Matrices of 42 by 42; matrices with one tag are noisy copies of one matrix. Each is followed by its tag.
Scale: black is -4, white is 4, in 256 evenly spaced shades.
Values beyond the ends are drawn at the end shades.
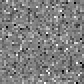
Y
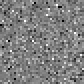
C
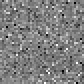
Y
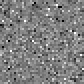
C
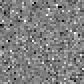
C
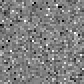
C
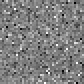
Y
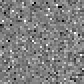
C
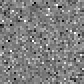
C
